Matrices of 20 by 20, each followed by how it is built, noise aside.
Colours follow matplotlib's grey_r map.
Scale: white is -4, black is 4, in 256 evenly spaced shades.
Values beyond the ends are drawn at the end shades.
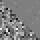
lower triangular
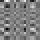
low rank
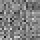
low rank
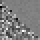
lower triangular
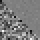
lower triangular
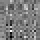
low rank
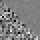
lower triangular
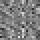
low rank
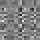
low rank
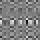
low rank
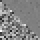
lower triangular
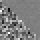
lower triangular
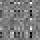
low rank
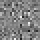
low rank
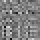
low rank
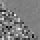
lower triangular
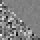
lower triangular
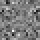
low rank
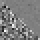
lower triangular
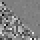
lower triangular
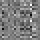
low rank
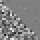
lower triangular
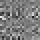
low rank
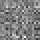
low rank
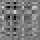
low rank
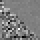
lower triangular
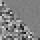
lower triangular
